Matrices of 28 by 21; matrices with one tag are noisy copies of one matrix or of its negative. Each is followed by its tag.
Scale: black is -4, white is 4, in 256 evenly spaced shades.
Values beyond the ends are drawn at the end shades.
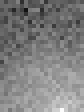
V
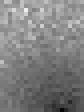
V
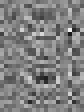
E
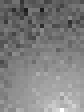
V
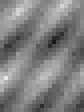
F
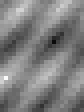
F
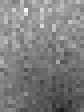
V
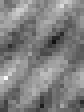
F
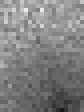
V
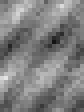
F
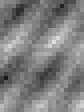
F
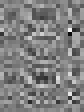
E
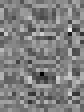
E
